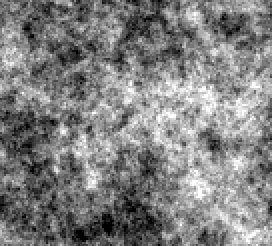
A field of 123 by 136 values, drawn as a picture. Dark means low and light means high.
Neither half mirrors the other. The histogram is bell-shaped. There are no regular stripes. The field is mottled with small blotches. On average the colour sits 50% of the way up the scale.
